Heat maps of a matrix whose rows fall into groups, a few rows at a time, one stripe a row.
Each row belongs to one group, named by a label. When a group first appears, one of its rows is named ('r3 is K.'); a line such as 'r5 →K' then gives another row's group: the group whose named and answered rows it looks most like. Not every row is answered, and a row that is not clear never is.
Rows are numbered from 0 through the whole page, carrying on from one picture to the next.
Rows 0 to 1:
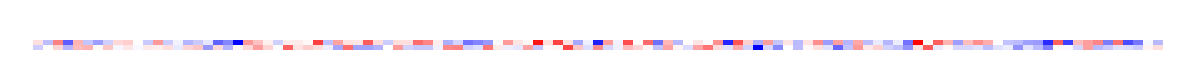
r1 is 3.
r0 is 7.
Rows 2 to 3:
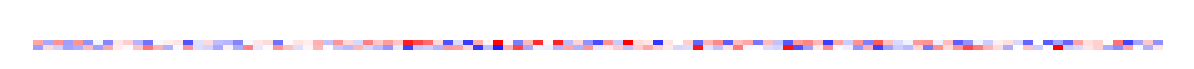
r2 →7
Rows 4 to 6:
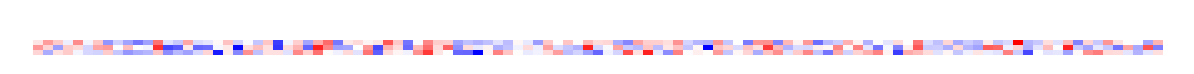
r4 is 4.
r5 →4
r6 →7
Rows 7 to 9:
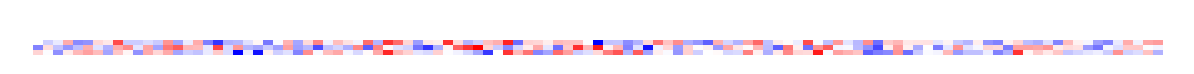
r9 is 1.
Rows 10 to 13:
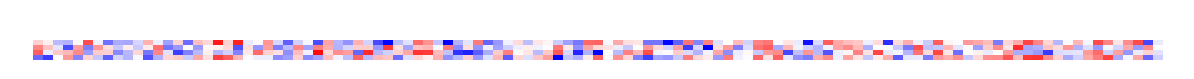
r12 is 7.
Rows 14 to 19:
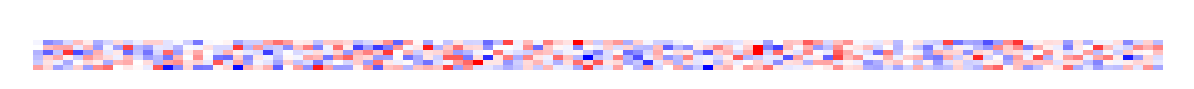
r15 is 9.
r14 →1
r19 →4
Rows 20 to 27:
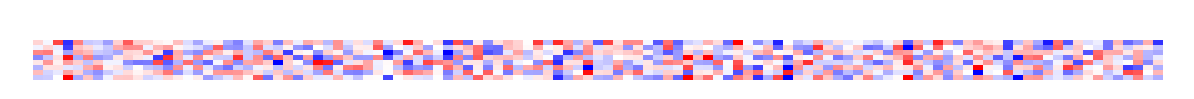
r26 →9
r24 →4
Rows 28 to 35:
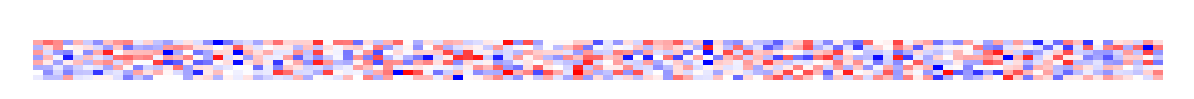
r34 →1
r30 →4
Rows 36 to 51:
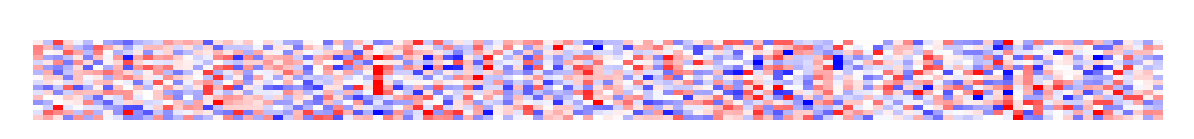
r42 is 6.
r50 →9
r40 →3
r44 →6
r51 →4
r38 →7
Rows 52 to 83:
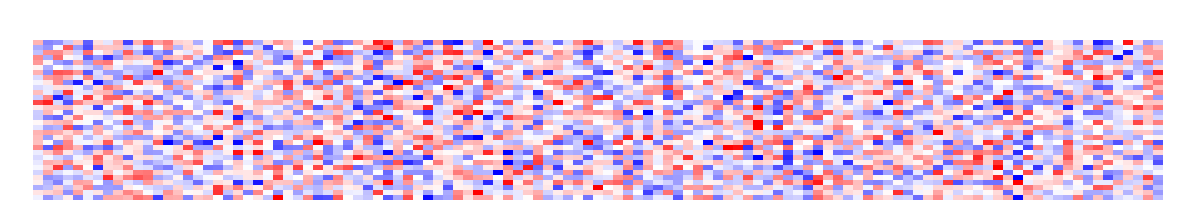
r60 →1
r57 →7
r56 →4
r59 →9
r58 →6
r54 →9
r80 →1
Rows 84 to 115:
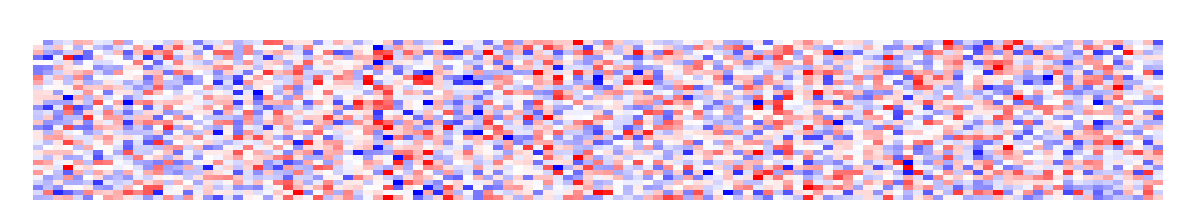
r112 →1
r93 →6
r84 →1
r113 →1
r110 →4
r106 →9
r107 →1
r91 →7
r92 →7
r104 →6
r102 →7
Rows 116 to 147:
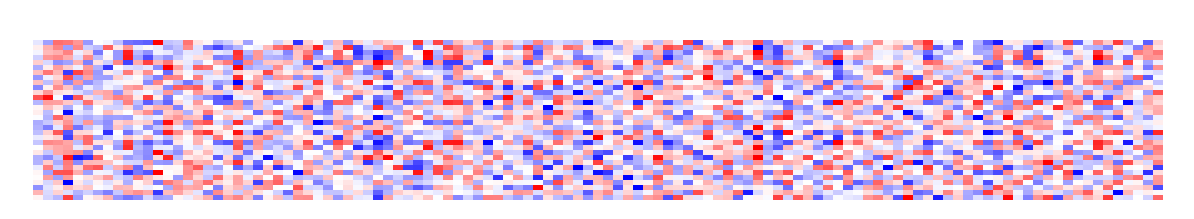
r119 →9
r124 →7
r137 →9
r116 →6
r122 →3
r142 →6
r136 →9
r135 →3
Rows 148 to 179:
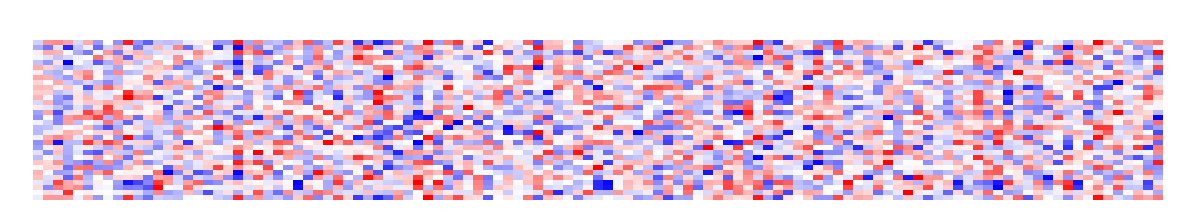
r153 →1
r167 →9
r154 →1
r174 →4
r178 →4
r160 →6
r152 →7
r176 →6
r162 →6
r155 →3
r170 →1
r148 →9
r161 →4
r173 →3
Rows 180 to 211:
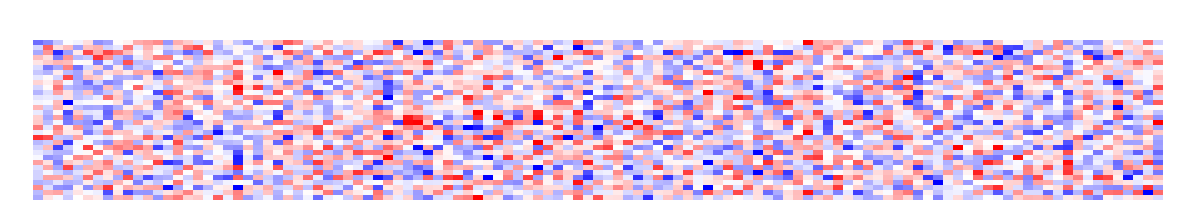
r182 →6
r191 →4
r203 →1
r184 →9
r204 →4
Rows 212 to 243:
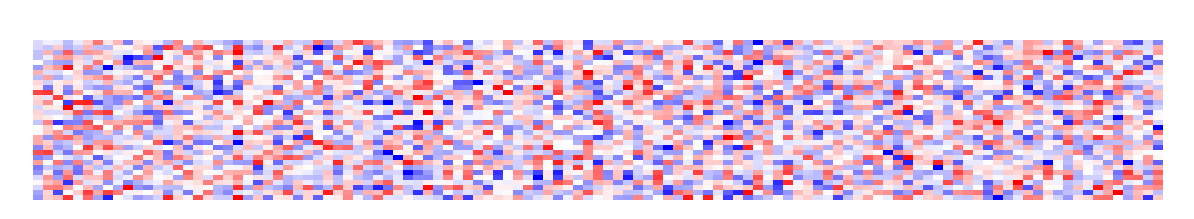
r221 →7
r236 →7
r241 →9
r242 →6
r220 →7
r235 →1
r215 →6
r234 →3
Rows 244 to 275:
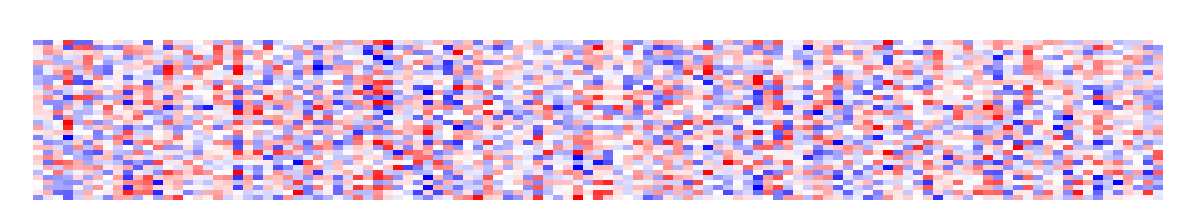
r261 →7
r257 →4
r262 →9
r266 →1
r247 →3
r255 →3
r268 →6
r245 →3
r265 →4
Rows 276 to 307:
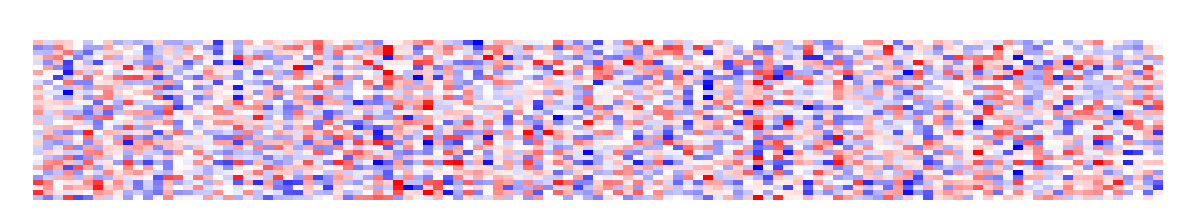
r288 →9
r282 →4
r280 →7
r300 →9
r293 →9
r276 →7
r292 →9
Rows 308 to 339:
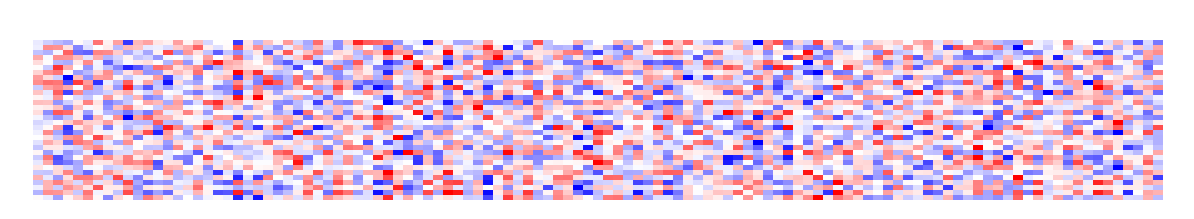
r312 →3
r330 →1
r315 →4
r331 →6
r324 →6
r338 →9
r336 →9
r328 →3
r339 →1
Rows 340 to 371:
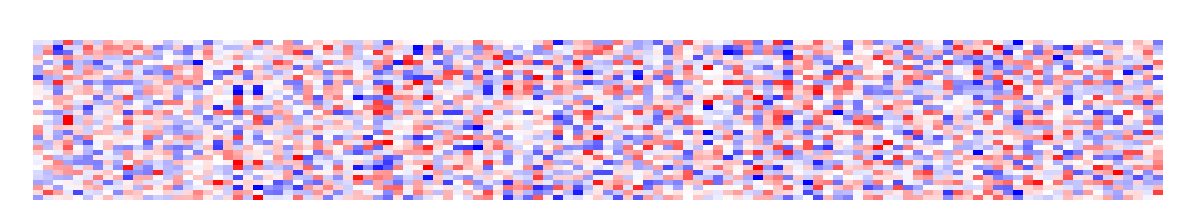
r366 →6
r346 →9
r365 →9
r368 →3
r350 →1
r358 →4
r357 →7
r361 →7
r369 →1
